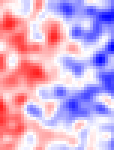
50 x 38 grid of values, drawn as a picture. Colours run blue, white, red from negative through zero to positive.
The field climbs toward the left. There are no lone odd cells. The middle left is the ninth with the highest average. The texture is blotchy.
